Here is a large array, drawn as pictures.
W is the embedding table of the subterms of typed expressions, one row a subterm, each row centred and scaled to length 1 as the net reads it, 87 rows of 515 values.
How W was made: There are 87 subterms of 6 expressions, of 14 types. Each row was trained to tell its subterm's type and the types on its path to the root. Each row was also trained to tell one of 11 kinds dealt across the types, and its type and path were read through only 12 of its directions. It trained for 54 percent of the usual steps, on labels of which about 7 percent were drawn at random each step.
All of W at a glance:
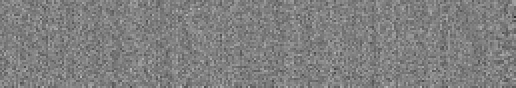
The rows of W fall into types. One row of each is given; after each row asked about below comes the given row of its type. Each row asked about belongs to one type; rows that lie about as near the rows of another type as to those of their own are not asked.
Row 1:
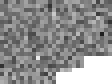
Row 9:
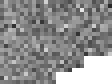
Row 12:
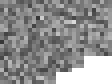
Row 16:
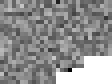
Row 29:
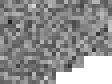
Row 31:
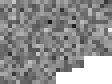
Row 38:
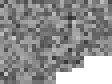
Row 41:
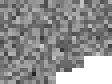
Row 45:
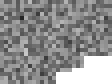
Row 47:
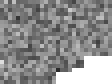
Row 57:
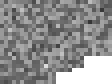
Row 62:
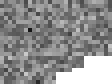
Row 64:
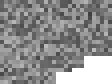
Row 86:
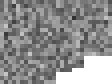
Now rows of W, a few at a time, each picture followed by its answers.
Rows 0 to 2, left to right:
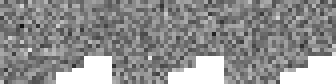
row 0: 62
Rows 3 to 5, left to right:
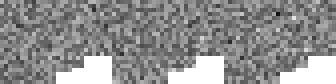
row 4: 12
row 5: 45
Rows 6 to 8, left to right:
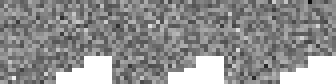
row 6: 29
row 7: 1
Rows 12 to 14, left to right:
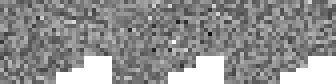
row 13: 57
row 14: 64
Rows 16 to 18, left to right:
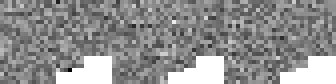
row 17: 62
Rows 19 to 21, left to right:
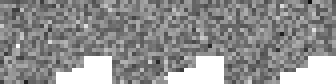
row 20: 1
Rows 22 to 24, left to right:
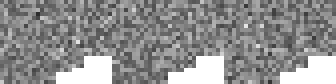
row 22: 16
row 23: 57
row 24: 38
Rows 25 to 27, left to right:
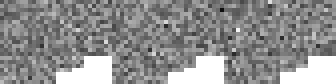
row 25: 12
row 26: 45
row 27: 12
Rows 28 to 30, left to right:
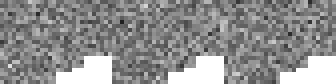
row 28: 29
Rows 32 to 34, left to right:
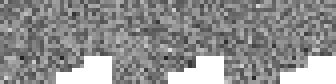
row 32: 12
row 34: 12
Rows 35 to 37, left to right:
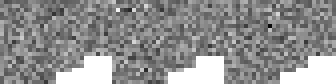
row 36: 45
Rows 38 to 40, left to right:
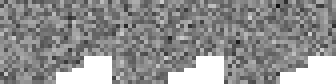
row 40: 31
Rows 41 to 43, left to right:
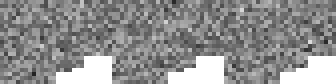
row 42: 64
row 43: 62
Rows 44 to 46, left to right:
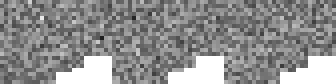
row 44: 57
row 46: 86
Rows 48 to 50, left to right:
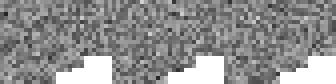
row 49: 64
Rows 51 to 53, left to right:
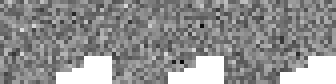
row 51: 16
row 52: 64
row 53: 57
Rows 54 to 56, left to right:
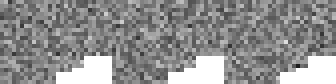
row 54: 12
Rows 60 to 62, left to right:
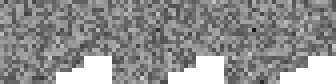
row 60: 38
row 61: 38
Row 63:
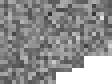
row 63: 57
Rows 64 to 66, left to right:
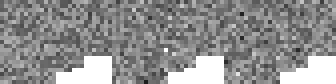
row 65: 57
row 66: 1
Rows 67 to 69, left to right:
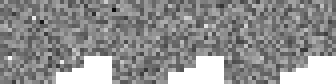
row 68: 29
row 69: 29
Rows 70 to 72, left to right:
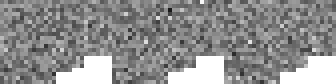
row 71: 47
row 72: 29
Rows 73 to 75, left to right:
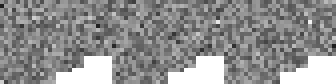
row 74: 16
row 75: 38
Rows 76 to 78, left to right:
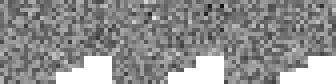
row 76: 16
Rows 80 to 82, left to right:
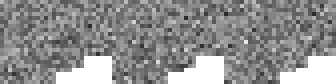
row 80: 45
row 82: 16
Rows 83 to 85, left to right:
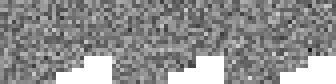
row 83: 62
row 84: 86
